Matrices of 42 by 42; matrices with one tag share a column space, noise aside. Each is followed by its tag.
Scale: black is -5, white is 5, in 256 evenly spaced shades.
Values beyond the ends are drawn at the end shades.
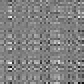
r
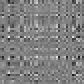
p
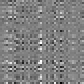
r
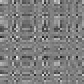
p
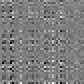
r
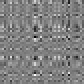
p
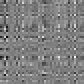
p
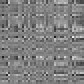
p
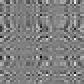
p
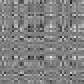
p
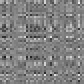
p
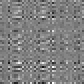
r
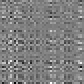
r
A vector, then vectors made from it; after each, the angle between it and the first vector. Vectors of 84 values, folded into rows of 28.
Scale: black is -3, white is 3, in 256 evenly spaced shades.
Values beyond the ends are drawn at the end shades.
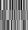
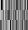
partly opposed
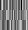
nearly parallel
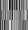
partly aligned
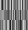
nearly opposite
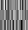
partly opposed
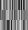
nearly parallel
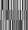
nearly opposite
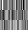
partly aligned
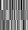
nearly parallel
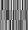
nearly opposite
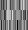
orthogonal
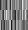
partly aligned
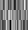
orthogonal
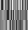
nearly opposite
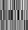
orthogonal
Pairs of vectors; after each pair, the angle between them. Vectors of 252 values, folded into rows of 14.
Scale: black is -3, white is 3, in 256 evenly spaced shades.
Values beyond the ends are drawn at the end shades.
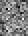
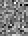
orthogonal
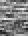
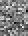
partly aligned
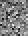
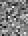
nearly parallel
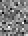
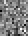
orthogonal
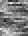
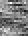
nearly parallel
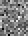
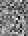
partly opposed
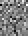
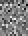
nearly opposite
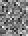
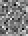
nearly parallel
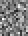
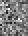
orthogonal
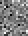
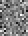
partly aligned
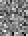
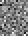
partly opposed
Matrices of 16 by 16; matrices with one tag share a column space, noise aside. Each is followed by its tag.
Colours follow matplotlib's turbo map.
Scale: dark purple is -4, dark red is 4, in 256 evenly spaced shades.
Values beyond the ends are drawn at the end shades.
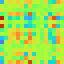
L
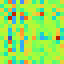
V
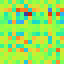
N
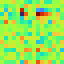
N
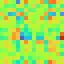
V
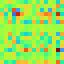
N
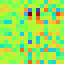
N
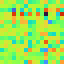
N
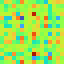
L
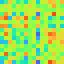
L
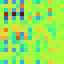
V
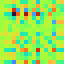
N
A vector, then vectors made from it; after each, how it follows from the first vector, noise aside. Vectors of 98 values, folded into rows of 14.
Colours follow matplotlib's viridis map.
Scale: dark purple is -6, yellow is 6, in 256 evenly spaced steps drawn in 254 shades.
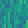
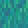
wrapped around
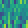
scaled up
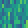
scaled up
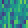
scaled up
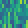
scaled up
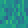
wrapped around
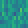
wrapped around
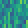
scaled up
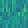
wrapped around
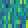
scaled up
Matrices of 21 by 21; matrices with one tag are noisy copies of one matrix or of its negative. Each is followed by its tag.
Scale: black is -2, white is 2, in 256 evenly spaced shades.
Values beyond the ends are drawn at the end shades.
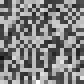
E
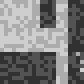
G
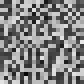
E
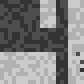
G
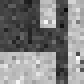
G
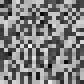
E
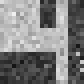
G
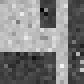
G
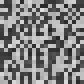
E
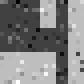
G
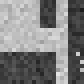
G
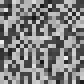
E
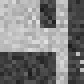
G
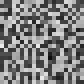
E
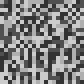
E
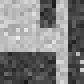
G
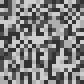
E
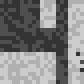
G
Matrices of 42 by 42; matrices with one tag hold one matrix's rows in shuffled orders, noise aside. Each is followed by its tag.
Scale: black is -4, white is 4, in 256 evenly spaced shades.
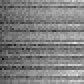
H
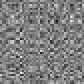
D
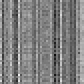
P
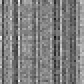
P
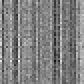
P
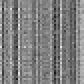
P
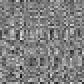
D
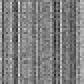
P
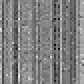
P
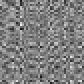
D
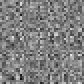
D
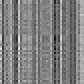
P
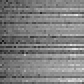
H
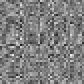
D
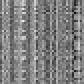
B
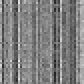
P
